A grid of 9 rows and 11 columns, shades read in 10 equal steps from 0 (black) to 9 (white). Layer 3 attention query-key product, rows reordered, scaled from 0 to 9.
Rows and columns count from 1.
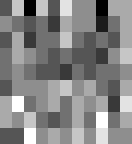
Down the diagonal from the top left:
3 4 2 4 3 7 6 4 8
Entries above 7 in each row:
1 0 0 0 0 0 2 1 2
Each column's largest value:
6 9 9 7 6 8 7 6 9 6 8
